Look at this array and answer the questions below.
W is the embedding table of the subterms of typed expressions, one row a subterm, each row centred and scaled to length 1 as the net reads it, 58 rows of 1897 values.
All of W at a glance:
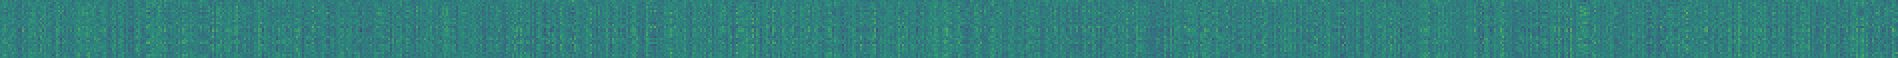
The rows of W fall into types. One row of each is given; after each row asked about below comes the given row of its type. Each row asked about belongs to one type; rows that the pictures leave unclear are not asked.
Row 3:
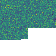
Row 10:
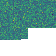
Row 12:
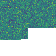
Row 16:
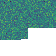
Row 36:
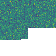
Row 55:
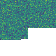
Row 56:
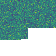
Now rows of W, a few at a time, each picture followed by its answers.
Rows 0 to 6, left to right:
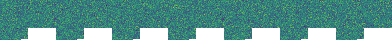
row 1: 36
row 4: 56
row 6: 56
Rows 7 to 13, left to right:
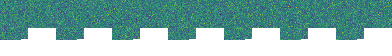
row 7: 10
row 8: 12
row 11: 16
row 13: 36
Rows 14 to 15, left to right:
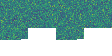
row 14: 16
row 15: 12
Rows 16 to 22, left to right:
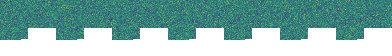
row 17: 3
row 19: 56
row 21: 12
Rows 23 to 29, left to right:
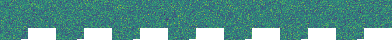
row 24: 55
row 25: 3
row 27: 12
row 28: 3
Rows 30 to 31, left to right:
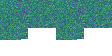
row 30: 10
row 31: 10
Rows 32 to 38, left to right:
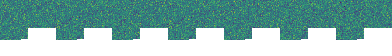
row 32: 12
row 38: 10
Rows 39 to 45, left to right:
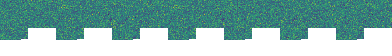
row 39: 55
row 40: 3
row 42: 3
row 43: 10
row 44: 16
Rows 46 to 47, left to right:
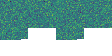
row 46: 16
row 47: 10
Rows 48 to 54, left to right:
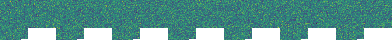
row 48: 36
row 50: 10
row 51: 55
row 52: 56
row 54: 3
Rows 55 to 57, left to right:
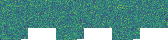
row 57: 3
